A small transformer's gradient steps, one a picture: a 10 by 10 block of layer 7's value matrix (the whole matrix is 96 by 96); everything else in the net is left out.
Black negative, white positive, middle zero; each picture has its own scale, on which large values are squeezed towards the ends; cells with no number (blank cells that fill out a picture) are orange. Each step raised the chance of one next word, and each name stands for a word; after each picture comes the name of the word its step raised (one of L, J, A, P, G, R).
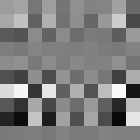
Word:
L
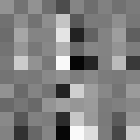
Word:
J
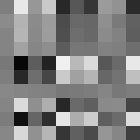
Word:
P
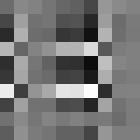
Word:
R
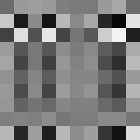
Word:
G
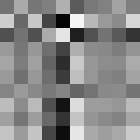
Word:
G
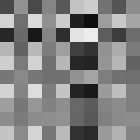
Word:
G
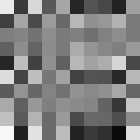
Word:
J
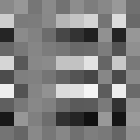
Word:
L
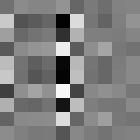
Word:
R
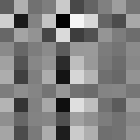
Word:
G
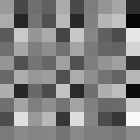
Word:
L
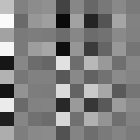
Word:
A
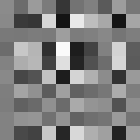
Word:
J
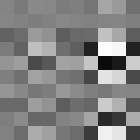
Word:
A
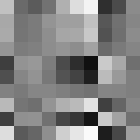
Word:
P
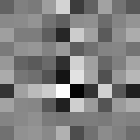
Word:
R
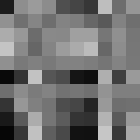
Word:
J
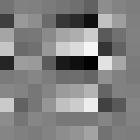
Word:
R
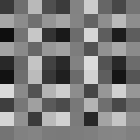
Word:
R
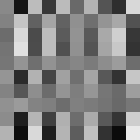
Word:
J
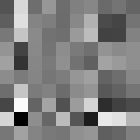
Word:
L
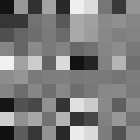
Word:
P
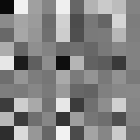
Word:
P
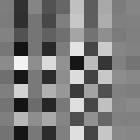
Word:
A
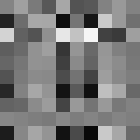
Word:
G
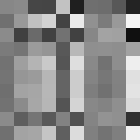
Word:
G
